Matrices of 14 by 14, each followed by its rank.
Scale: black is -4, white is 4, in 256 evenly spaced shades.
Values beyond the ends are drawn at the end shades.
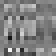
two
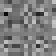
three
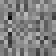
three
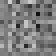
three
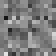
three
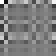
one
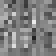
three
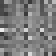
two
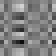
one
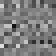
three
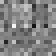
three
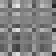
one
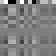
one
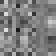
three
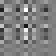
one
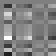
one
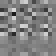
two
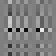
one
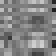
two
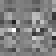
two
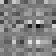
two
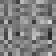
two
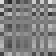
one
